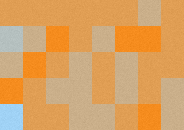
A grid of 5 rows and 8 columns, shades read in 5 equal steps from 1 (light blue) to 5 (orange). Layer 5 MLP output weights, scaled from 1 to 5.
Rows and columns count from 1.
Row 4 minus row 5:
4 0 -1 0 1 -1 -1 0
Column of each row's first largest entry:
1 3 2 1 7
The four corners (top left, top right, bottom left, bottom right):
4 4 1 3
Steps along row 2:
up up down down up same down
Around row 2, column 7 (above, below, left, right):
3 4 5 4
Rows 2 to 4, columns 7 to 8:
5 4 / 4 4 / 4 3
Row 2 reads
2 3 5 4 3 5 5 4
